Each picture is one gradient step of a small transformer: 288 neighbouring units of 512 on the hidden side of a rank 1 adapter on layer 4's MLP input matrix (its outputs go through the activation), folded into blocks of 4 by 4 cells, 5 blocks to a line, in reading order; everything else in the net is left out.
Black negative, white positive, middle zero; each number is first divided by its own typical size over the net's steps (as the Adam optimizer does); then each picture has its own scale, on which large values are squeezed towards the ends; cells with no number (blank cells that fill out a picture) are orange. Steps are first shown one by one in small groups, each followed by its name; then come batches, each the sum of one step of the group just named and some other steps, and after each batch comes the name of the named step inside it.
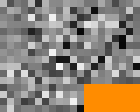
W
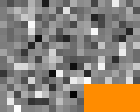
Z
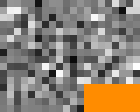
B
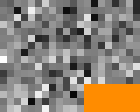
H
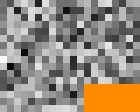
H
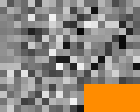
W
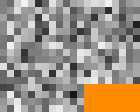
Z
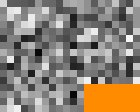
Z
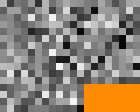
W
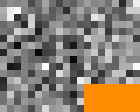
B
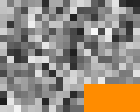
Z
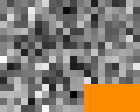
H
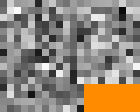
B
